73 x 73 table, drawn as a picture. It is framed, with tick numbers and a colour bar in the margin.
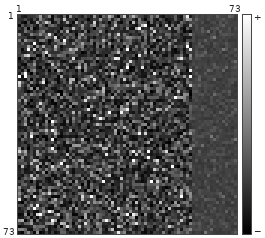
Most values sit low, with a long tail of high ones. The texture is fine-grained noise. There is no overall slope. No row or column stands out. The halves do not mirror each other. A vertical seam about 80% of the way across splits the table, and the right part is calmer. No regular stripes run through it.
